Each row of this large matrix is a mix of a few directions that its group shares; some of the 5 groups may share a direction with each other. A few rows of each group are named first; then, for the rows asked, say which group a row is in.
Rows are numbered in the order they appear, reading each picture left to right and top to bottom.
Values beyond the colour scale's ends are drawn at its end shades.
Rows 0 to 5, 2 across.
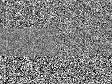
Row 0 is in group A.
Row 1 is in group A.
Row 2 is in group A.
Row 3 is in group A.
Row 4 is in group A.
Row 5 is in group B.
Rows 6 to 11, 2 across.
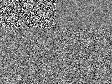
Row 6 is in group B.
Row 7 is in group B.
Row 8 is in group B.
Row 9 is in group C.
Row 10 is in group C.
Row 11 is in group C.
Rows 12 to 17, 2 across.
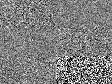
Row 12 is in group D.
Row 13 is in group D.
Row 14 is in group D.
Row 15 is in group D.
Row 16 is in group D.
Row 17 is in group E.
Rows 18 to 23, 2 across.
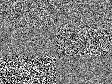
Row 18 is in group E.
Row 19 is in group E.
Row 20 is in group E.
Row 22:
B
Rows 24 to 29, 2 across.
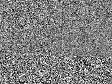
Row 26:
E
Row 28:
E
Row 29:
A
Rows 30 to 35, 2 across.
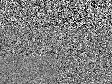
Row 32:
A
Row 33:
D
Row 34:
A
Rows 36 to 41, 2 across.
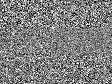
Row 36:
C
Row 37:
A
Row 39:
E
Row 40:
A
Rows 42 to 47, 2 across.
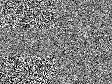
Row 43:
B
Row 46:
A
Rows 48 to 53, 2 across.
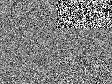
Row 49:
D
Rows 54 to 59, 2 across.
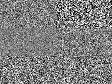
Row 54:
E
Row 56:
D
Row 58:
E
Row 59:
A
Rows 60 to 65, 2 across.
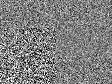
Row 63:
A
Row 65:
A
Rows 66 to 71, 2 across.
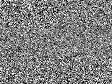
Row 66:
A
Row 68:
C
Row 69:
C
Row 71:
A
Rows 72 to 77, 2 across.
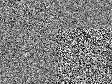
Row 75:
A
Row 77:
D
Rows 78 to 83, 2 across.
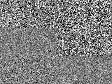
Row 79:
C
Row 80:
E
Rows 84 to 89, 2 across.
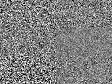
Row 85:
B
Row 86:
E
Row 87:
A
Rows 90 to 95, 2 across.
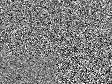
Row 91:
A
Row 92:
E
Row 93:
C
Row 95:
B
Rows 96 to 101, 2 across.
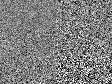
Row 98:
D
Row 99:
B
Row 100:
A
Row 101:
C
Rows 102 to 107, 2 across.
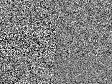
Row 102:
E
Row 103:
C
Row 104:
B
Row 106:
D
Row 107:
E
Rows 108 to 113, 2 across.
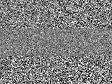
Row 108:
C
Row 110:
B
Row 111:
A
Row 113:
B
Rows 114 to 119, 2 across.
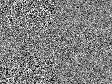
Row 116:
D
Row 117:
C
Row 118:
A
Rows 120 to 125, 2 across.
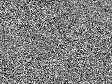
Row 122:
D
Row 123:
C
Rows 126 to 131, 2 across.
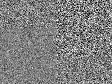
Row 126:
A
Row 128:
A
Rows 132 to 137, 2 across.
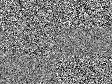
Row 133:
A
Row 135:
A
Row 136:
A
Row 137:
B
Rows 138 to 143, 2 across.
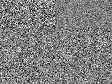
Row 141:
C
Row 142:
B
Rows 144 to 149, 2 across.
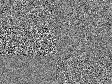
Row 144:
E
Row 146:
A
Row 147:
D
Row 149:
E
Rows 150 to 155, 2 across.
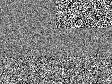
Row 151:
E
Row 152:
B
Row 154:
C
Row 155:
A
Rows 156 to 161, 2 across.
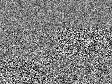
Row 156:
B
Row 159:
C
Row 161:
C
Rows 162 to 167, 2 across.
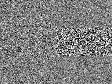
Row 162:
E
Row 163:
D
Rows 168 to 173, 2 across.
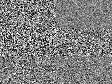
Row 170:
D
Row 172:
D
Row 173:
E
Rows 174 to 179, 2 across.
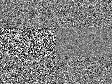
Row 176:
A
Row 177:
B
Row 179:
E
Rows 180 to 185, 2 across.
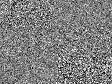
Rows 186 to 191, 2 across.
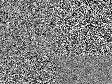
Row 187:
A
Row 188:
D
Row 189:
E
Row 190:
A
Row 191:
C
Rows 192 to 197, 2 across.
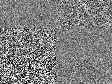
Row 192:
E
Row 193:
A
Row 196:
D
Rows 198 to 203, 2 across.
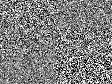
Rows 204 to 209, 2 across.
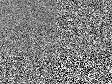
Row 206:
C
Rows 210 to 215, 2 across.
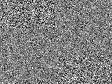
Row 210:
C
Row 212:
E
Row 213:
B
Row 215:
C
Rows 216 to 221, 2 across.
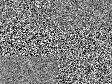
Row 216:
D
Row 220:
A
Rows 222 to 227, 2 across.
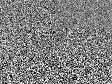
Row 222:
E
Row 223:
C
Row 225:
E
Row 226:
E
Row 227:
C
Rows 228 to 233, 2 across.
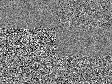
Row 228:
A
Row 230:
A
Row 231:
C
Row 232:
B
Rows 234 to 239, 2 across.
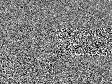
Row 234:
C
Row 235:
B
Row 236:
C
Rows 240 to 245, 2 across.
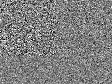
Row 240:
E
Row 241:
E
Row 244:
B
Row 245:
A
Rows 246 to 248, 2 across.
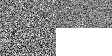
